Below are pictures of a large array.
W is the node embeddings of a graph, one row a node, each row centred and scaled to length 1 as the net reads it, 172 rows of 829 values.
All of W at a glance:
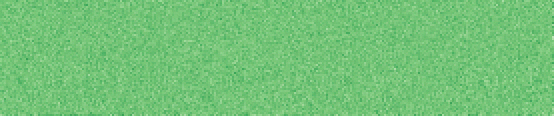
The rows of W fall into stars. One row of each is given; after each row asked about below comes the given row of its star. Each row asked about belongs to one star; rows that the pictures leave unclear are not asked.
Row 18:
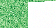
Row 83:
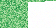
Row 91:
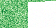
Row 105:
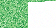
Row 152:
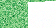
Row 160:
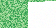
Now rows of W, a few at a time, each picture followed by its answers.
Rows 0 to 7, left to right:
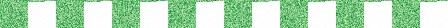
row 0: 18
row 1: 105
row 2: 152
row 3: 91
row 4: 152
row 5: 91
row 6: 83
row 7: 83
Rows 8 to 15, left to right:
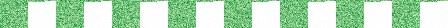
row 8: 91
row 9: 152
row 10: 91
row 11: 152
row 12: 160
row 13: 105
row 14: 18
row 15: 91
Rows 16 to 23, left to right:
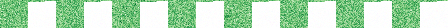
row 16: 91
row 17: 105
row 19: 105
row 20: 91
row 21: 18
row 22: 105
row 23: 91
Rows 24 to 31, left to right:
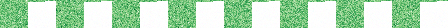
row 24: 83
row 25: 160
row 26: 152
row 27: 83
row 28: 91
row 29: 160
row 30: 83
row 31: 105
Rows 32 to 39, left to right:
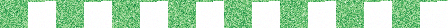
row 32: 91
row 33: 152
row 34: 105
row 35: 160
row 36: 18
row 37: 91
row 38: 160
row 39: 152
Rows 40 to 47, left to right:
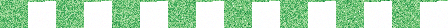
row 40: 160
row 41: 83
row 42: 83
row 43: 160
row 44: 160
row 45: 91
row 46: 83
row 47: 105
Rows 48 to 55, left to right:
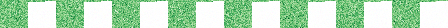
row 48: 83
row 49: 160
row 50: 83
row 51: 91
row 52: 91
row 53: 18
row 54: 18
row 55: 160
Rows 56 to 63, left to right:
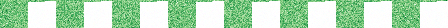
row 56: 91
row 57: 18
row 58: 105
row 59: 160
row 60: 152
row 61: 152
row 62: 105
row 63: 18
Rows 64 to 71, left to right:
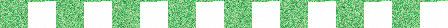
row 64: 160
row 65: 152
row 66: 91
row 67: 18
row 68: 105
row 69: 91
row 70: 105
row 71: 83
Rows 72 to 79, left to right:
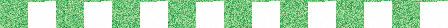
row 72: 105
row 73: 83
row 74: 152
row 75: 91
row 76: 105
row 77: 152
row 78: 152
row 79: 83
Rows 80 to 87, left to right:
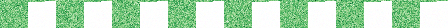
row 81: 91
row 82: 152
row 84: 105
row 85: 105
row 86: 152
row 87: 91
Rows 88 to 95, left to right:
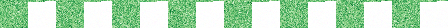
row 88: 105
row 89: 91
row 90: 83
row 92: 160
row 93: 105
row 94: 152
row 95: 105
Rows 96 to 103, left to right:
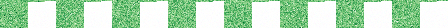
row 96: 18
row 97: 91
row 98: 152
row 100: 18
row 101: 18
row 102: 105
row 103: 105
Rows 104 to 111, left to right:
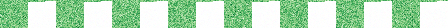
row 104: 83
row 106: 160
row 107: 91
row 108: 18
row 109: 18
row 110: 91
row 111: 105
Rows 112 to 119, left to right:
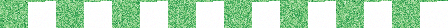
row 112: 152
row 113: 18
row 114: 160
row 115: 83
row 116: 83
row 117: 18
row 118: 160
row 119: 83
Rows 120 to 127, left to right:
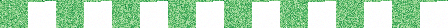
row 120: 83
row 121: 83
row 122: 83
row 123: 83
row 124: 91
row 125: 160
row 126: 160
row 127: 83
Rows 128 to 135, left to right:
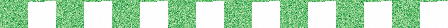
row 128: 105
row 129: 152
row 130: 152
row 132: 91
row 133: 83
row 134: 152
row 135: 105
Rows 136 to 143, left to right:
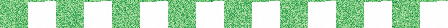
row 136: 105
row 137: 18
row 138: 105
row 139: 105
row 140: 91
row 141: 91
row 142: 152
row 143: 105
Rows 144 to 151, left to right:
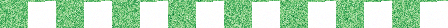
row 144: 91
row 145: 105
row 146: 91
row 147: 152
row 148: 152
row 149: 152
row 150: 152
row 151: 91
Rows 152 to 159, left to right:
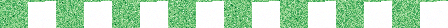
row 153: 105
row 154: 83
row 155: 160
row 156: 18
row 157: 160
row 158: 91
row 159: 105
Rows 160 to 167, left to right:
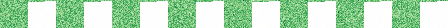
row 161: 152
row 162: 83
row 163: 160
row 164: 18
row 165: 160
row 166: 91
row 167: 152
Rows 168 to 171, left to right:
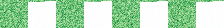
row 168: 18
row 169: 91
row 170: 105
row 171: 91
